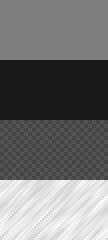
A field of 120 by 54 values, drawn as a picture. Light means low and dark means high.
It is made of 4 by 1 panels. Panel 1,1: middling, flat. Panel 2,1: very high, flat. Panel 3,1: high, checkered, faint in contrast. Panel 4,1: very low, slanting up to the right, faint in contrast.
